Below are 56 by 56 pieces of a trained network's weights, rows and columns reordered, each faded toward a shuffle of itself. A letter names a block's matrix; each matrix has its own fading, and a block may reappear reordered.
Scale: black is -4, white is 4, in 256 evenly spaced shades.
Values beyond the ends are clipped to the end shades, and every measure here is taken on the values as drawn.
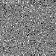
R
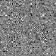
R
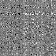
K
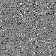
R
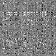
K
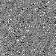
R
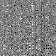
K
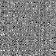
K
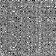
K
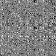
K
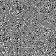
R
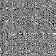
K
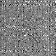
K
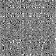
K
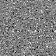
R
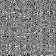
K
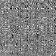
K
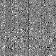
K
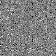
R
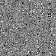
R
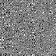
R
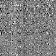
K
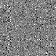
R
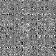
K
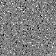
R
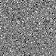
R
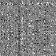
K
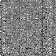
K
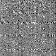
K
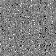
R
